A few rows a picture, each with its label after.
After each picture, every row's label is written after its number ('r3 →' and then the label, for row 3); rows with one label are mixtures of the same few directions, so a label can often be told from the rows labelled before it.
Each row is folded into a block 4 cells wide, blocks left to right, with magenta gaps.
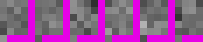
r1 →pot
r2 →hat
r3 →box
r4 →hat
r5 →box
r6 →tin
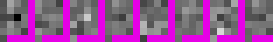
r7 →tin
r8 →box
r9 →tin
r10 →tin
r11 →box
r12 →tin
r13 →hat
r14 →tin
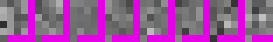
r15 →tin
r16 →box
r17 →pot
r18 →box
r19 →hat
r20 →pot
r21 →hat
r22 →tin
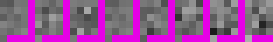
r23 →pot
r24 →tin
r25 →pot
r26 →pot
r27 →hat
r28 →tin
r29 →box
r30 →hat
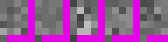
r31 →box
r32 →pot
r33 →hat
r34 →pot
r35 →pot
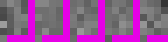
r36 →tin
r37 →pot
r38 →hat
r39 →hat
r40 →box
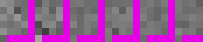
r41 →pot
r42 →pot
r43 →tin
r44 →pot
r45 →tin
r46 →box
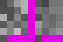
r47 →box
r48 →pot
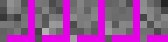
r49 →tin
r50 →hat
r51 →pot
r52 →box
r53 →box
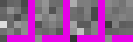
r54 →box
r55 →pot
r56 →pot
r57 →box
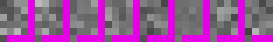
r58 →box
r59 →pot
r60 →box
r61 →tin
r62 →hat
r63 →pot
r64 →tin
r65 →hat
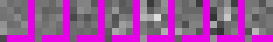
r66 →pot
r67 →tin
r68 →tin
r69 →hat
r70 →tin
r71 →box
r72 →tin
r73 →hat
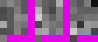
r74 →tin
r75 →tin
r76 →box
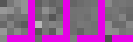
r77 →hat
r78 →box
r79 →pot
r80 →pot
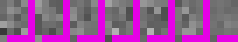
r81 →box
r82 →box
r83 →tin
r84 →pot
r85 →pot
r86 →hat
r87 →hat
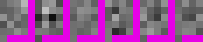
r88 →box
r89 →tin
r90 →tin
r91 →hat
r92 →tin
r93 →tin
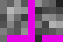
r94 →tin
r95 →hat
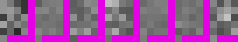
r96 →box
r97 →hat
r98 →box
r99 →pot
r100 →hat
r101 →box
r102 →tin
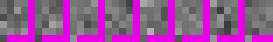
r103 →pot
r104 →hat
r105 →hat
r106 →box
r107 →pot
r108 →pot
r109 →hat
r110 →pot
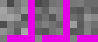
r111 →tin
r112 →pot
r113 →tin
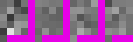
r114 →hat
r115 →pot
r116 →hat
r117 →hat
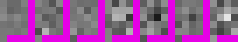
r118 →tin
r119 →hat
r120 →pot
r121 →tin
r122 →tin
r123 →tin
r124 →tin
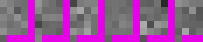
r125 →pot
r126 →box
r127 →hat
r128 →hat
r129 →box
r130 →pot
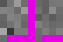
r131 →hat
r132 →pot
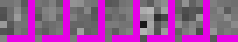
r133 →tin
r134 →tin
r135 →pot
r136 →pot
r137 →tin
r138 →tin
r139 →pot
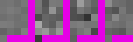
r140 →box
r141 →pot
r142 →tin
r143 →hat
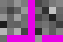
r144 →box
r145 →pot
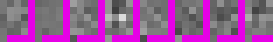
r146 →tin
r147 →pot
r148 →pot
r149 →tin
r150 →pot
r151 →pot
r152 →tin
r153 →tin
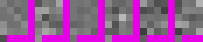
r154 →pot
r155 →hat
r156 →box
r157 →tin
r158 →hat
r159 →box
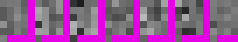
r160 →tin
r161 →tin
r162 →pot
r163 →tin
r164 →tin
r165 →hat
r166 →box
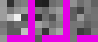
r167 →tin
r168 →pot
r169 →hat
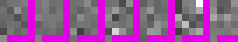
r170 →pot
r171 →pot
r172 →hat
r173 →hat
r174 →hat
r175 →box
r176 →tin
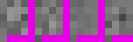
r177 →tin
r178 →hat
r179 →pot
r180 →tin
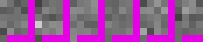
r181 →hat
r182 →box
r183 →hat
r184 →pot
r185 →hat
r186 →tin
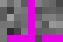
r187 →hat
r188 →hat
